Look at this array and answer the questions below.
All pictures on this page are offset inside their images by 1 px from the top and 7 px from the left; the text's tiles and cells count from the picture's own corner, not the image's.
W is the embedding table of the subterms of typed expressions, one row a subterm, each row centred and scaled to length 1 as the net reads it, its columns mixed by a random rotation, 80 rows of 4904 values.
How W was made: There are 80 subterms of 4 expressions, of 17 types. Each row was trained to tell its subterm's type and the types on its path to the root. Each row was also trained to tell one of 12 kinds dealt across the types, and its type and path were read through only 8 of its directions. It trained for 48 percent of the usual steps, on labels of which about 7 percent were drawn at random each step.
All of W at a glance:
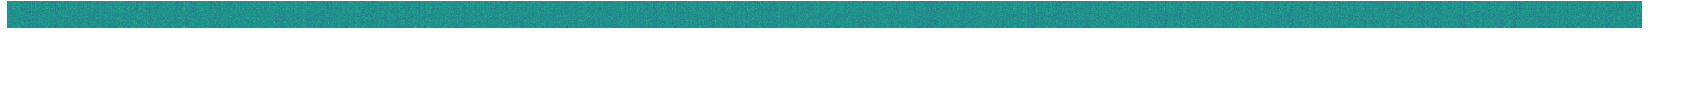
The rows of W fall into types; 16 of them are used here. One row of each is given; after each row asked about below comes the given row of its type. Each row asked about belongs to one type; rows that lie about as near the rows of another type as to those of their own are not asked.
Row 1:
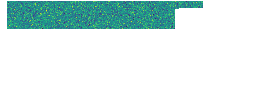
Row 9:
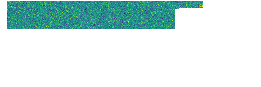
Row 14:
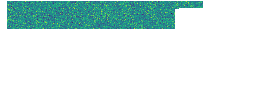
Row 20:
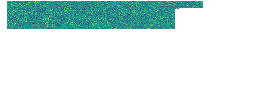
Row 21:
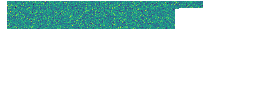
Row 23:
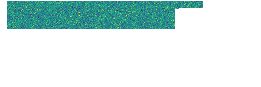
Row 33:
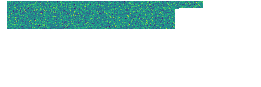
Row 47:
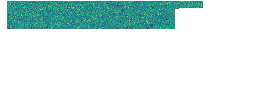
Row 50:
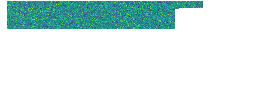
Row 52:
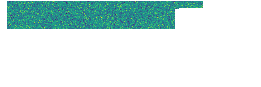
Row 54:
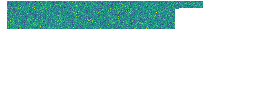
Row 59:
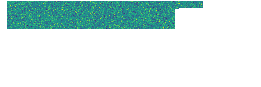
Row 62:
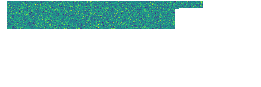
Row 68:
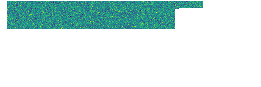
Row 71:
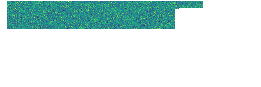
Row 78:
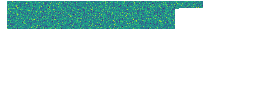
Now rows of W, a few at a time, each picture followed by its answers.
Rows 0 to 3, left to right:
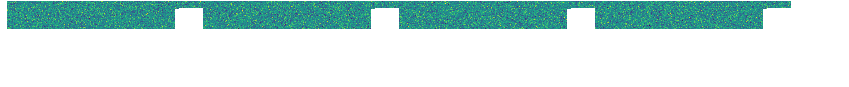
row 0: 50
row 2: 20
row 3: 62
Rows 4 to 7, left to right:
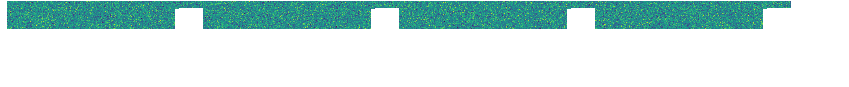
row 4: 59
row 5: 52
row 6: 78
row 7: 50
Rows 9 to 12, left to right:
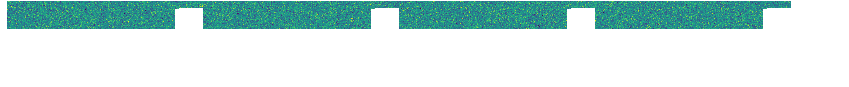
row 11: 71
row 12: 14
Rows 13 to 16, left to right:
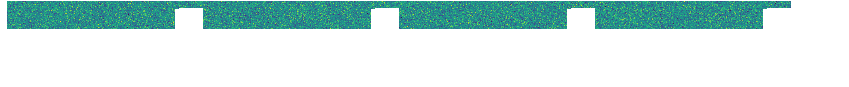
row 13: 1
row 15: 23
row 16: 50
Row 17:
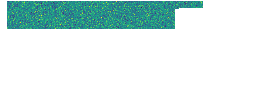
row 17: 62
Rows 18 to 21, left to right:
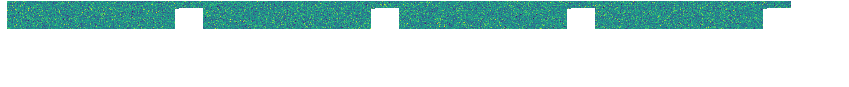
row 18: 50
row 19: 23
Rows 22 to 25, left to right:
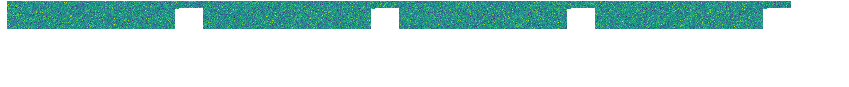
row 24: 47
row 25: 14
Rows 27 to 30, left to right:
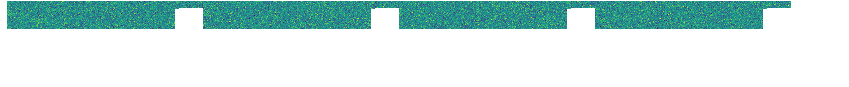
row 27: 50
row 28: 23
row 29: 14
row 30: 62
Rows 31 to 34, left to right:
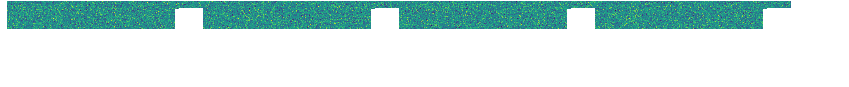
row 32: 59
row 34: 59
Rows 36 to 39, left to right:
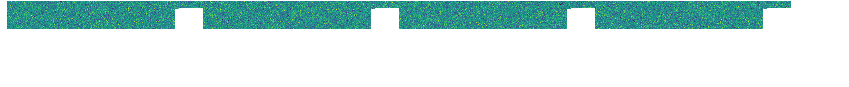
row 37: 71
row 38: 14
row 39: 23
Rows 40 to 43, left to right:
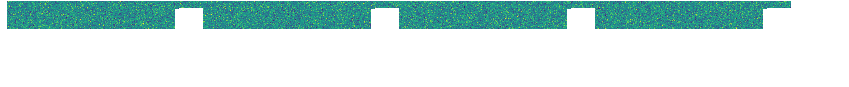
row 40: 68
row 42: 23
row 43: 68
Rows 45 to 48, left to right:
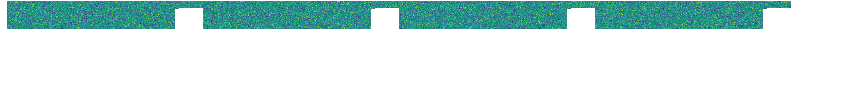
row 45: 47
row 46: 68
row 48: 33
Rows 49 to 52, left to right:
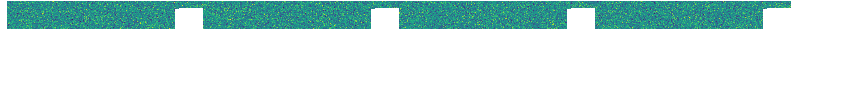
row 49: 52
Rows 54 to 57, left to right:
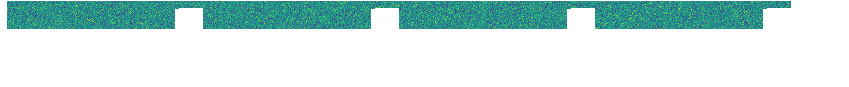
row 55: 71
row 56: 33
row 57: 59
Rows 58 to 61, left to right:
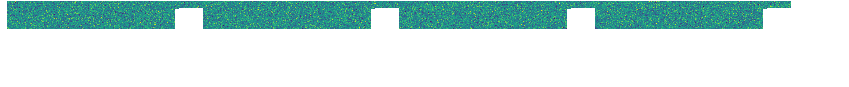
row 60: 62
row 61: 71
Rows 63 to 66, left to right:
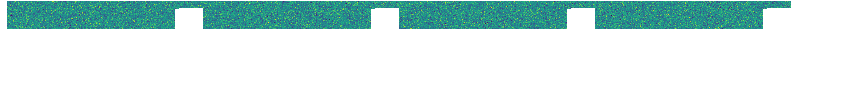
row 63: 62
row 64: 20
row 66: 20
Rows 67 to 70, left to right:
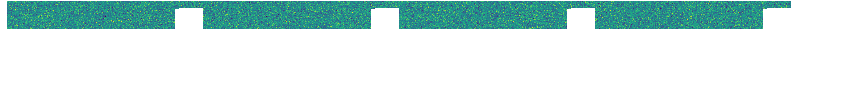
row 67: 59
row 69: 1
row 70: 14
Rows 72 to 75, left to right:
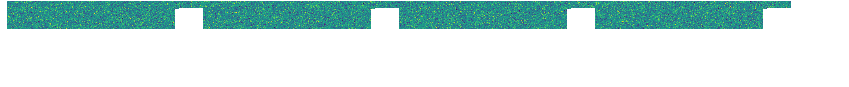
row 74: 54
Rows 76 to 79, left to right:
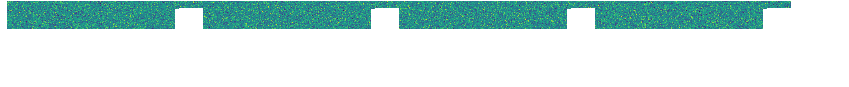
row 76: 33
